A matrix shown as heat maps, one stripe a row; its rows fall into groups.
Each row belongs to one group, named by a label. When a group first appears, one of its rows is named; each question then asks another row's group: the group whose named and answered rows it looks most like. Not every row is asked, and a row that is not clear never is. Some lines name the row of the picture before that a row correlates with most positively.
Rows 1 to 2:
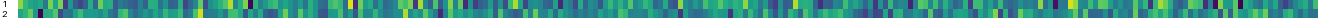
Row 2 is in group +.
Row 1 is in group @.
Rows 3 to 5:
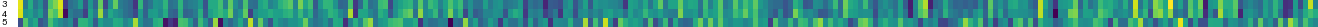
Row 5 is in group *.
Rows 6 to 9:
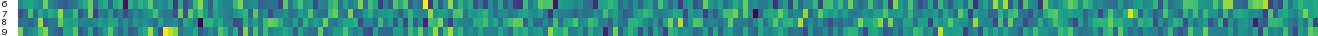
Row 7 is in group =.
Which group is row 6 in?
+
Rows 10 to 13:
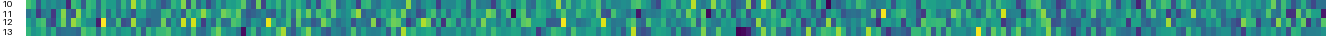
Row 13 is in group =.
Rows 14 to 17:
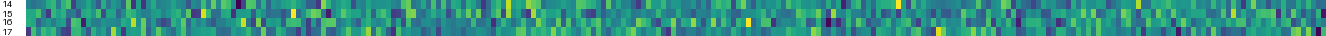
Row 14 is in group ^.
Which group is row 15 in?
+
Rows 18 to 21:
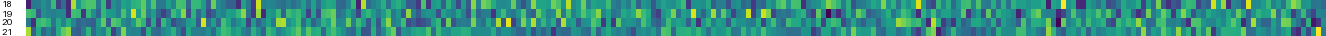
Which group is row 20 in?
^
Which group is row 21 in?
@
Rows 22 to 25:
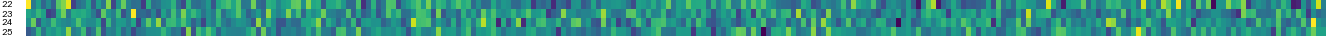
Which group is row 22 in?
@
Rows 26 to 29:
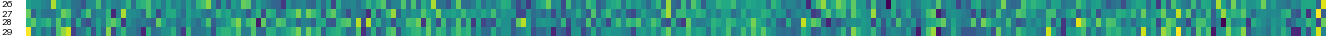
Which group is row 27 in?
@
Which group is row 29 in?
@
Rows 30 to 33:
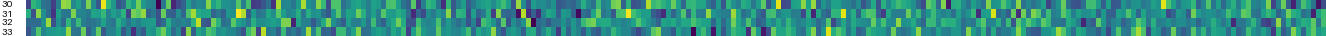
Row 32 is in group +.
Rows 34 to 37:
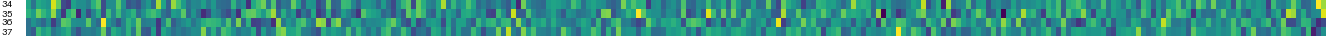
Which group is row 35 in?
*
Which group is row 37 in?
^
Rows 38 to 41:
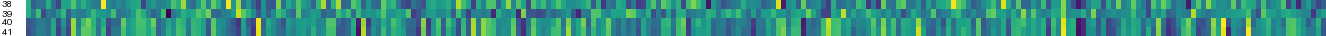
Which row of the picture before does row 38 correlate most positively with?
36
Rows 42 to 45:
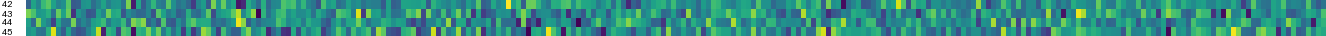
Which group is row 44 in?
^
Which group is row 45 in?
+
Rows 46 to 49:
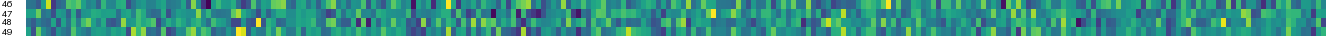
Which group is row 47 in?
^
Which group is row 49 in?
^
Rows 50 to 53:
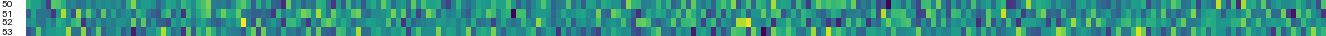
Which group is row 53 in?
=
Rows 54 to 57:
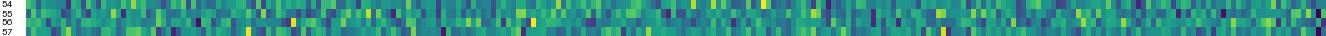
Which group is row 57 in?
*
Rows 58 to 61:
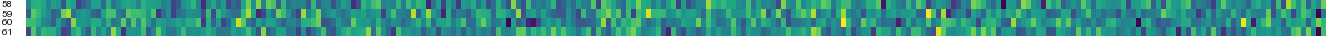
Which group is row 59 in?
*
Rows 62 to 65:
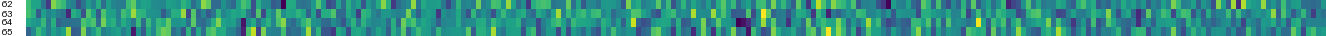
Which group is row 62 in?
+
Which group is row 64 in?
=
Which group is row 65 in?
=
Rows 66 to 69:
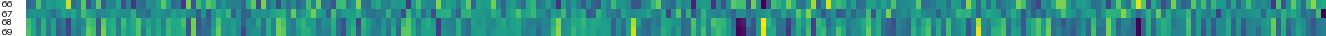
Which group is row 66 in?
=
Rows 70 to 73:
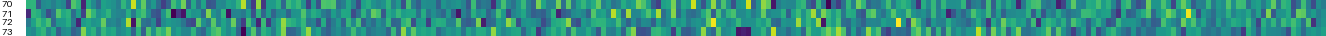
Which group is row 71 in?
*
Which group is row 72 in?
^
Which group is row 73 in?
=
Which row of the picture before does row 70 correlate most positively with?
68
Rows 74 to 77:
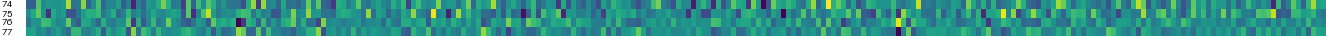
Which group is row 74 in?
=
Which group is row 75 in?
+
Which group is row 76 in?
^
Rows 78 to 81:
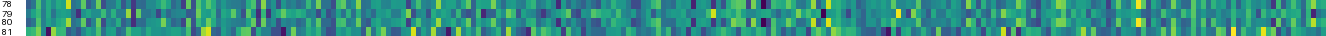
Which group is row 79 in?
^
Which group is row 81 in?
+
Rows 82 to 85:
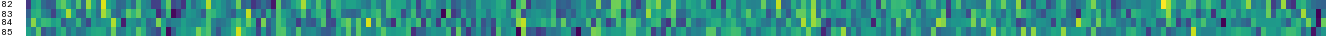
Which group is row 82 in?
*
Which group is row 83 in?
*
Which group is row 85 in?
^
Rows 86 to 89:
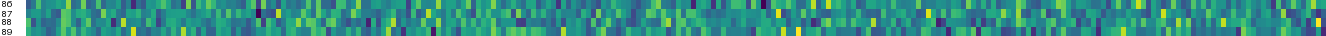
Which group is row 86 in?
=
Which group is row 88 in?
@
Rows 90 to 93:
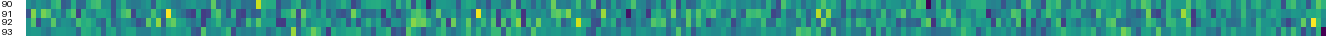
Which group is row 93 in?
+
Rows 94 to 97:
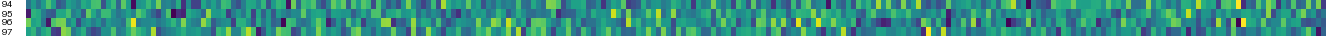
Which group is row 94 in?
+
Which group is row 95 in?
*
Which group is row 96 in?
+
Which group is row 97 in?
*
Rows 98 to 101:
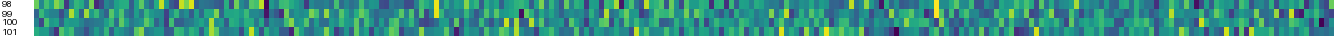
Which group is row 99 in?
*
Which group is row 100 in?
^
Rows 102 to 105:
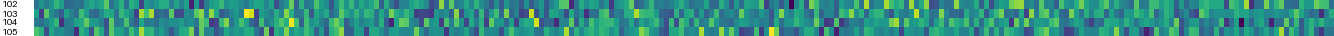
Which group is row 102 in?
+
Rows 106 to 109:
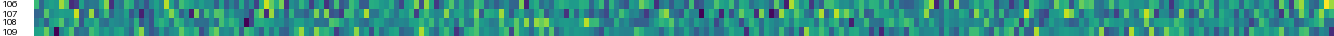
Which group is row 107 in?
=
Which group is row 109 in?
+
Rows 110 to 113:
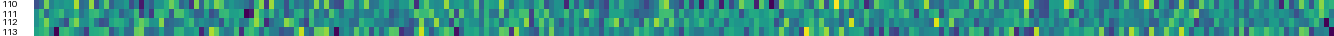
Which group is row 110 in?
=
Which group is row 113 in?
+
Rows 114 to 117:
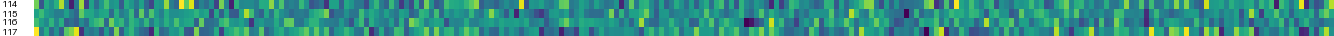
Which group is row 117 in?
@
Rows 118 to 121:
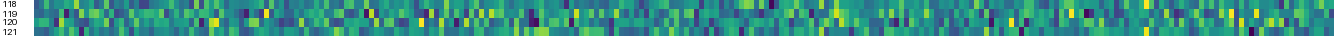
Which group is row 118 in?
=
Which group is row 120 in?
+
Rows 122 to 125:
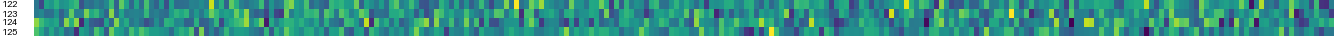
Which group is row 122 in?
^
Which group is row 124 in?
@
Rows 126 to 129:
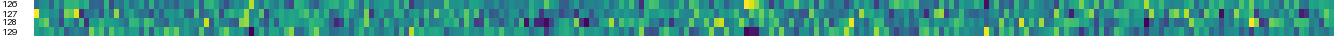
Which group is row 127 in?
@
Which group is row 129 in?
=
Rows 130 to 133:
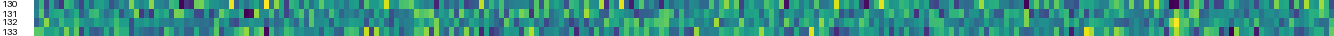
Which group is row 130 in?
*
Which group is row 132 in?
*
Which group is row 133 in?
@
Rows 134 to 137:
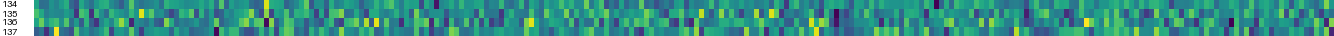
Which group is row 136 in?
@
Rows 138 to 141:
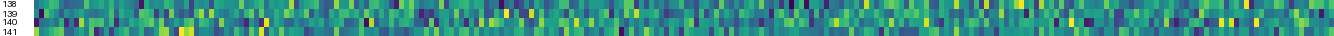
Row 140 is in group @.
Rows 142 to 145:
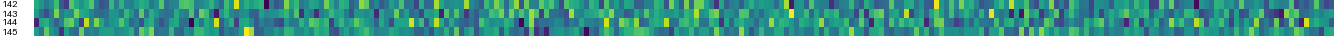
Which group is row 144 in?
*
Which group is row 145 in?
^
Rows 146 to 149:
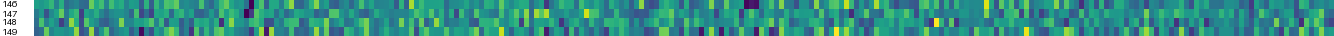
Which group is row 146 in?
=
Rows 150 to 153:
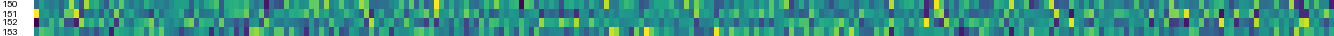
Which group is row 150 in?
*
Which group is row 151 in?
@
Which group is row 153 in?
*
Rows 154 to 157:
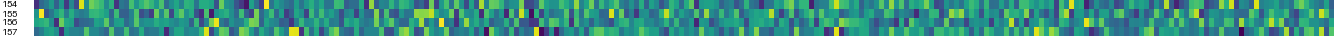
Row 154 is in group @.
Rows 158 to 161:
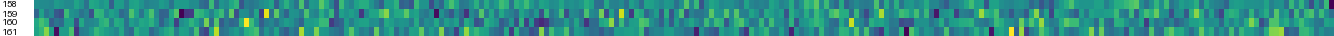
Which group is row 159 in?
*
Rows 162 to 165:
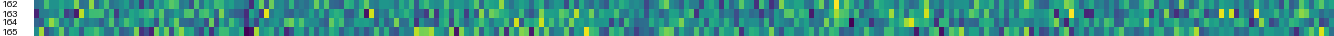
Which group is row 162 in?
=
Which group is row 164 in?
^
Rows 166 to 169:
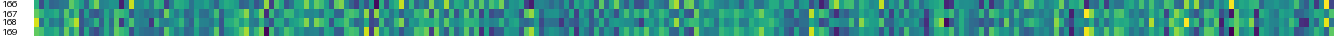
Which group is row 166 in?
@
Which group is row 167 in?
@
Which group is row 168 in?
@
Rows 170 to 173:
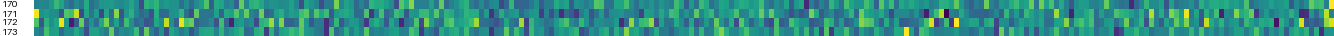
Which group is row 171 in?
@
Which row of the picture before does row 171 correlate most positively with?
168
